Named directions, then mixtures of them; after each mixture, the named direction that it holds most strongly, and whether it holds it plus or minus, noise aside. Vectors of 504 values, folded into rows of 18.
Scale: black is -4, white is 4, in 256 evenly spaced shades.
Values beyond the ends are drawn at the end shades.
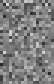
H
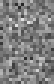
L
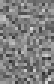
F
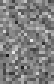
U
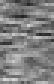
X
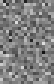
H, minus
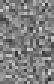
F, minus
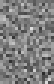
F, plus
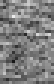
X, minus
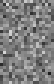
H, plus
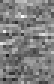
X, minus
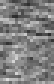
X, plus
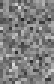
L, minus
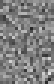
F, minus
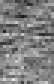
X, plus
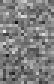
U, plus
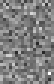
H, minus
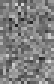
L, minus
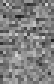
H, plus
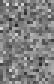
L, minus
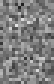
L, plus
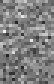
U, plus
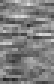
X, minus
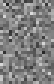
H, minus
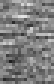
X, minus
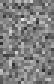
L, plus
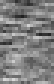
X, plus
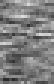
X, minus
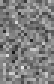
U, minus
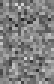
L, minus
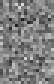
L, minus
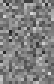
H, minus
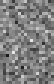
U, plus
